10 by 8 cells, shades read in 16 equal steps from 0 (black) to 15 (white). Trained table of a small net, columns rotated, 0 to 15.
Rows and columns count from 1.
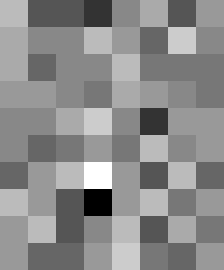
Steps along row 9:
up down up up down up down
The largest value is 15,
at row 7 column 4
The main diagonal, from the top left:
11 8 8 7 8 11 11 9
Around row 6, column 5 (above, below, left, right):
8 9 9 11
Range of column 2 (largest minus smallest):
6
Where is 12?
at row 2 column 7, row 5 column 4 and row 10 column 5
